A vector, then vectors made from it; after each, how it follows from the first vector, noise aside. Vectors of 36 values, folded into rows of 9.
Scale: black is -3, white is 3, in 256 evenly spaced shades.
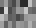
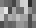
sign-scrambled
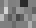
partly zeroed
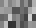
reversed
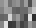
reversed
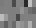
partly zeroed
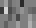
partly zeroed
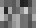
sign-scrambled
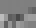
partly zeroed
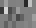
partly zeroed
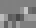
partly zeroed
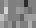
partly zeroed
